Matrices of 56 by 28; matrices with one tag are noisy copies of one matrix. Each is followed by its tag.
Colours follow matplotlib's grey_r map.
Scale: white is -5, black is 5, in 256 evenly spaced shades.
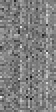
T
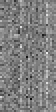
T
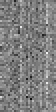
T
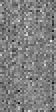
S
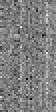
T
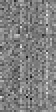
T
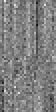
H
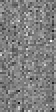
S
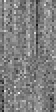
H
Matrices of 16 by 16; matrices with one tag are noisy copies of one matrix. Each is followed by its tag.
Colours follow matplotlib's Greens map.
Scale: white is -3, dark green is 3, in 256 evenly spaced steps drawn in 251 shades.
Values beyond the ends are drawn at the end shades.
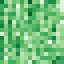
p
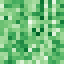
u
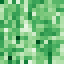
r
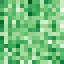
p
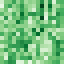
u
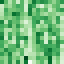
r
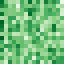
p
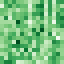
u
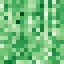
u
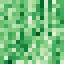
u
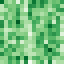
r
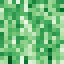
r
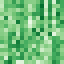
u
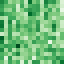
p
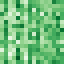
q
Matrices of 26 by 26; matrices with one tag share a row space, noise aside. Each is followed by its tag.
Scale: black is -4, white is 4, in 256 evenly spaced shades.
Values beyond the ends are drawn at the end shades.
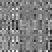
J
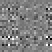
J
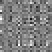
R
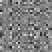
R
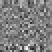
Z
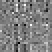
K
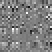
J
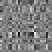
R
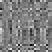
R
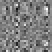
K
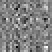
K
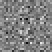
Z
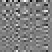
K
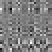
R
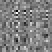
K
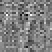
Z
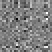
K
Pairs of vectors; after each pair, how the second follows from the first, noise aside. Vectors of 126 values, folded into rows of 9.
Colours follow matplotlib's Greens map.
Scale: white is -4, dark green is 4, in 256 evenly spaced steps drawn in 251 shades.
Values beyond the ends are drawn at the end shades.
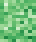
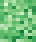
copied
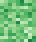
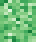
reversed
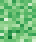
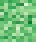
wrapped around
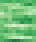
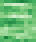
reversed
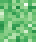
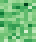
sign-scrambled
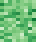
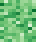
copied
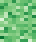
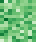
wrapped around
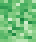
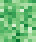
wrapped around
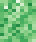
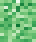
sign-scrambled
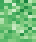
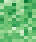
sign-scrambled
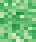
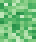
copied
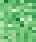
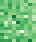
reversed
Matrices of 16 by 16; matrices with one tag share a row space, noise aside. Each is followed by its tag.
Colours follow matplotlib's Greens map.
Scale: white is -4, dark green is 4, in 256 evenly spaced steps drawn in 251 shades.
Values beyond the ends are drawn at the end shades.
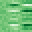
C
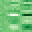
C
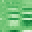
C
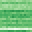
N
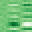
C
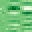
C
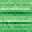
N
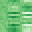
C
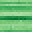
N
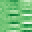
C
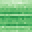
N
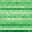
N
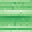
N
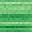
N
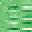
C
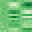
C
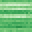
N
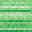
N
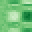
C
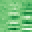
C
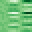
C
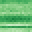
N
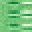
C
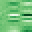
C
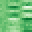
C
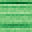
N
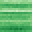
N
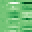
C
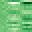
C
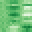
C
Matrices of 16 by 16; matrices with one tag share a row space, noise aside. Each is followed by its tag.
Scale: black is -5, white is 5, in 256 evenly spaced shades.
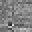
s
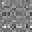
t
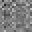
t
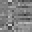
s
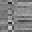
s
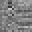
s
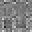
t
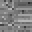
s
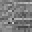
s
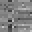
s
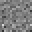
t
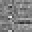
s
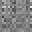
t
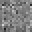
t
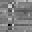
s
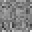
t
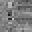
s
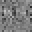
t
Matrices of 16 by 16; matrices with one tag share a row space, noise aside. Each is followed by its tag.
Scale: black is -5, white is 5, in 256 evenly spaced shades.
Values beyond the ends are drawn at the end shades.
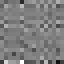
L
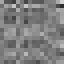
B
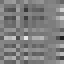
B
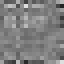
B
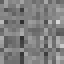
L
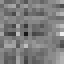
B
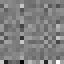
L
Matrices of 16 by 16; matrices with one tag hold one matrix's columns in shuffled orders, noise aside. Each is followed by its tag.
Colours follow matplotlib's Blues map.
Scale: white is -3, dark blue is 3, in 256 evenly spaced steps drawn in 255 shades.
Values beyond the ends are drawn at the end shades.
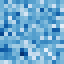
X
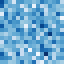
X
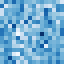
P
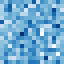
P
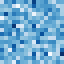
X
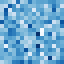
P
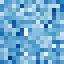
P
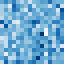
P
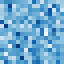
P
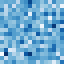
X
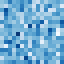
P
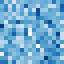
P
